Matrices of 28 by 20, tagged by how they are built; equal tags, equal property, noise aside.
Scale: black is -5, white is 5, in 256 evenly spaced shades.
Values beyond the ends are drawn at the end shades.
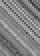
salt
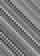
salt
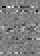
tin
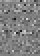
tin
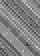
salt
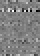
tin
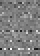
tin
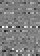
tin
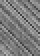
salt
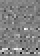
tin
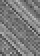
salt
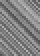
salt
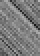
salt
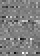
tin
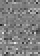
tin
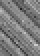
salt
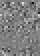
tin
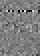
tin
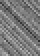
salt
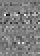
tin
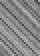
salt
